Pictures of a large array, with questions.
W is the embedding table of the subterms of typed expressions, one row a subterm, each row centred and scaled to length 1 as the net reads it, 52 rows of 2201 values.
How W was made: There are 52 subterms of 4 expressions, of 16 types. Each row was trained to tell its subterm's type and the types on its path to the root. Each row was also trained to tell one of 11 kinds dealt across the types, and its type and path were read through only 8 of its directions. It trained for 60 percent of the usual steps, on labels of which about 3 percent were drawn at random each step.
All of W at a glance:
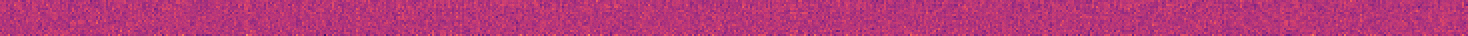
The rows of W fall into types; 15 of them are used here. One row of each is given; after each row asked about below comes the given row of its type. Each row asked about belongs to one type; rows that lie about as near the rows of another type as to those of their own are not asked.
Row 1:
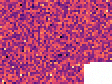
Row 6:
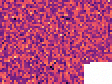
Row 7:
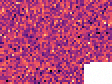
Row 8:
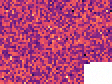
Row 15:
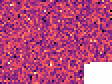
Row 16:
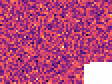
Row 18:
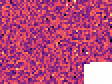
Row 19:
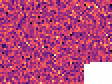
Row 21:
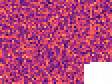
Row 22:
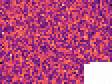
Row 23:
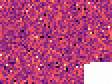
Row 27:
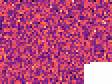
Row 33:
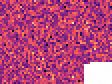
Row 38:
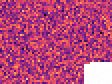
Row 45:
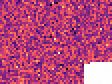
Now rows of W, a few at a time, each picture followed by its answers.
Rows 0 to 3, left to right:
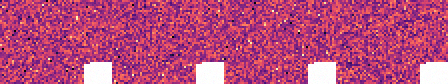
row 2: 27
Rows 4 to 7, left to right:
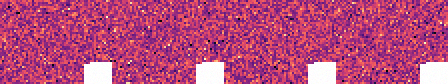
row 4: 33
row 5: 16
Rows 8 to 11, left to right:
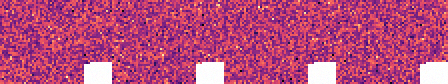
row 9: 1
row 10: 8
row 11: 27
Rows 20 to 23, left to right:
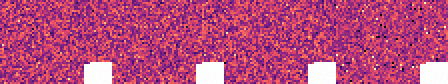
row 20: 18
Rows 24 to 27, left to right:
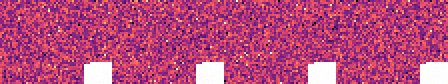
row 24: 27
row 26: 1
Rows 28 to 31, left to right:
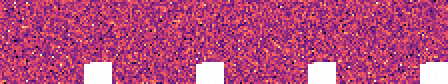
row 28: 7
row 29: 33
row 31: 16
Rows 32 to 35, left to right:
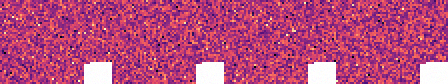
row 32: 6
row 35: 22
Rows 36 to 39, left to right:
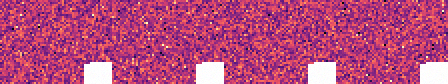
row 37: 7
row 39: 8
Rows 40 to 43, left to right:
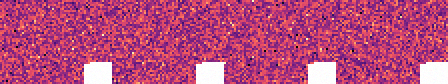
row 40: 23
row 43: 6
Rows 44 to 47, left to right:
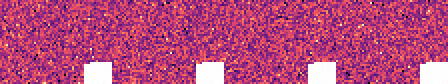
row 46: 18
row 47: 18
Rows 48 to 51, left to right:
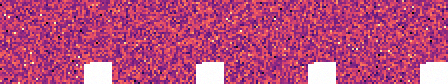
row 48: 23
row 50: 33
